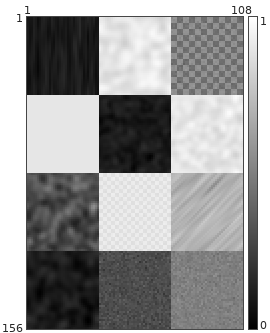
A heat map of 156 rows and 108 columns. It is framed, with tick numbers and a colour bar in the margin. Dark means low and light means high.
It is made of 4 by 3 panels. Panel 1,1: very low, streaked downward, faint in contrast. Panel 1,2: very high, blotchy, faint in contrast. Panel 1,3: middling, checkered. Panel 2,1: very high, flat. Panel 2,2: very low, blotchy, faint in contrast. Panel 2,3: very high, blotchy, faint in contrast. Panel 3,1: low, blotchy. Panel 3,2: very high, checkered, faint in contrast. Panel 3,3: high, slanting up to the right, faint in contrast. Panel 4,1: very low, blotchy, faint in contrast. Panel 4,2: low, fine-grained, faint in contrast. Panel 4,3: middling, fine-grained, faint in contrast.
